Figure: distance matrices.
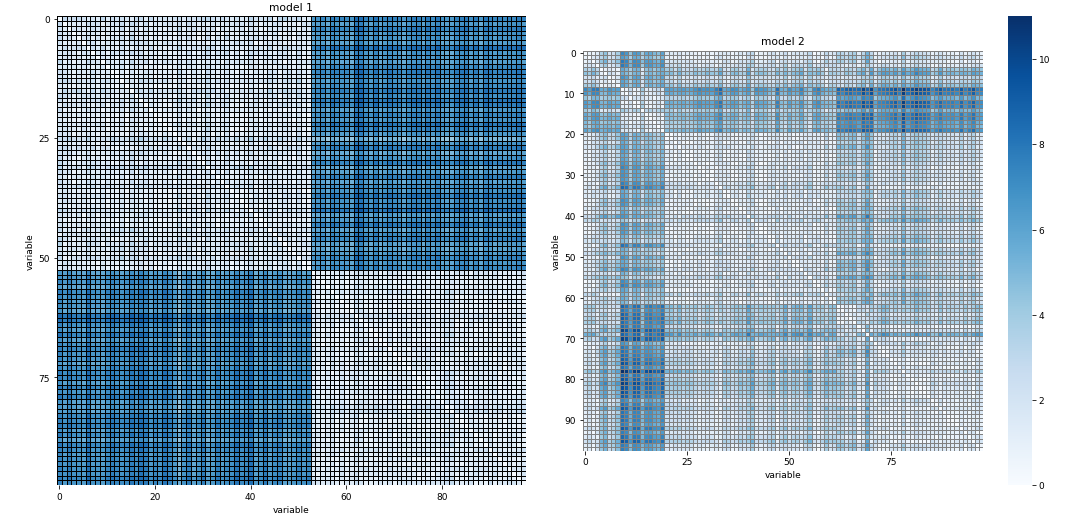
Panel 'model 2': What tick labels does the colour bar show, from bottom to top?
0, 2, 4, 6, 8, 10
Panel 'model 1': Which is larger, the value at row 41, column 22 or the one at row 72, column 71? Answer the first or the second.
the first
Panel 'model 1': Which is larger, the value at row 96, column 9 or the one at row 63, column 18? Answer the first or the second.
the second
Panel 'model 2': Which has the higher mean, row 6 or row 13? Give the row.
13
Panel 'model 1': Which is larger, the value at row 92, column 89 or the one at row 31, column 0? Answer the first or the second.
the second
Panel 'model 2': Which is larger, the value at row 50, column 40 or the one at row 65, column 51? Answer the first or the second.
the second
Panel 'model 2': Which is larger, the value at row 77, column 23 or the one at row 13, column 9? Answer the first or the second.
the first
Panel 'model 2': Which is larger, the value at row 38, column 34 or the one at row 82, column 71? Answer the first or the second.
the second
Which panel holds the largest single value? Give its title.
model 2
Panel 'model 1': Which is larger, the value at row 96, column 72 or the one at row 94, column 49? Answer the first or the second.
the second
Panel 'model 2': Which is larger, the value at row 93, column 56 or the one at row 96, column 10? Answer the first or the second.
the second
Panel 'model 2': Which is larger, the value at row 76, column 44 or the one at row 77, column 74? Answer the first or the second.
the first
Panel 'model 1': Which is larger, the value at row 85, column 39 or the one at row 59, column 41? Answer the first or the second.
the first
